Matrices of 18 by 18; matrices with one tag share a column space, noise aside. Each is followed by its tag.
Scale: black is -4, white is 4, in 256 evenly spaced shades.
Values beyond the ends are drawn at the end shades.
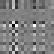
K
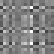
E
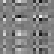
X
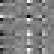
X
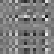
X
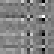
X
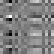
X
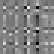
E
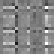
E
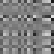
X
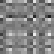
X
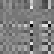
K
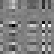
K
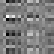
X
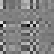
K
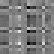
E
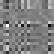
K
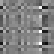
E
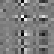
X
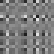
X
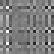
E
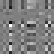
K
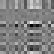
K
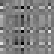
E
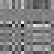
K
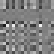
K
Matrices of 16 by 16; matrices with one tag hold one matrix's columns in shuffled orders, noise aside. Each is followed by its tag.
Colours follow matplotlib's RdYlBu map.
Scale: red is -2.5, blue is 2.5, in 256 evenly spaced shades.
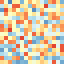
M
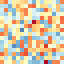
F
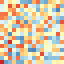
M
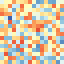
M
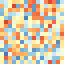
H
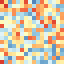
H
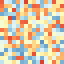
H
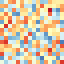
F
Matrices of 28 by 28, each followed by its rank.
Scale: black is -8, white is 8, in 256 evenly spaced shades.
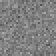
full rank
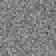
full rank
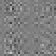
three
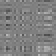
two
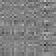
three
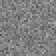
full rank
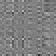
three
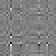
two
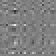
three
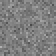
full rank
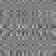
two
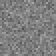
full rank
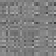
two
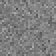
full rank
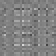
two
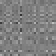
two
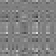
two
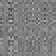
three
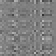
three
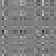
two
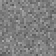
full rank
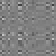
two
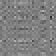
three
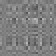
two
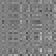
three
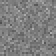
full rank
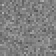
full rank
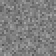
full rank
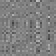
three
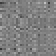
three
